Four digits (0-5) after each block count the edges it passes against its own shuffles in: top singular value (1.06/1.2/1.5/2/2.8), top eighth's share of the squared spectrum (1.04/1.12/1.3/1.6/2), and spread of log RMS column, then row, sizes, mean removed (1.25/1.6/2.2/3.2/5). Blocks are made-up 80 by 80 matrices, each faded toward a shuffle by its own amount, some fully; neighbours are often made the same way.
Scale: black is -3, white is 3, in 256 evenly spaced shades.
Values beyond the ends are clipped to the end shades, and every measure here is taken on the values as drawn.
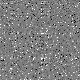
3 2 0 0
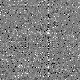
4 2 1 1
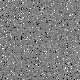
3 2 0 0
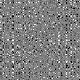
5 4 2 2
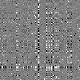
5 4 3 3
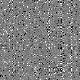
4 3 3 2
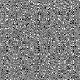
4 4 2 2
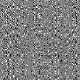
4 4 4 2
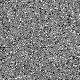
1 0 0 0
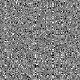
4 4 2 2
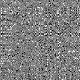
4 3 2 2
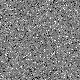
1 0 0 0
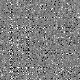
2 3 3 3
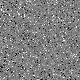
0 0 0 0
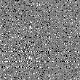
2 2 2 2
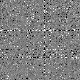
2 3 2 3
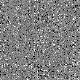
1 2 2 2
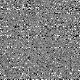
1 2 2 3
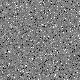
0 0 0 0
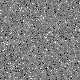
0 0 0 0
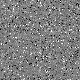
0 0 1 1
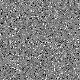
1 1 2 1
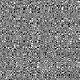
4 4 3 3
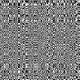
5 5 4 4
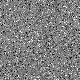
0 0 0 0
